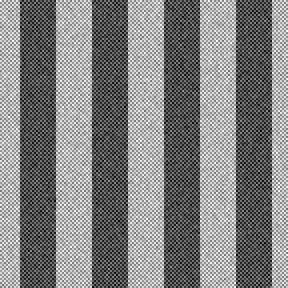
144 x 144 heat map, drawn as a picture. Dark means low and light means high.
Slope: none. Average level on the scale: 50%. Stripes: upright, repeating 4 times.
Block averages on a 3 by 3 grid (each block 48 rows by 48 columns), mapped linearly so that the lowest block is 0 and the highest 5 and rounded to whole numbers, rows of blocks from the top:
504 / 504 / 504
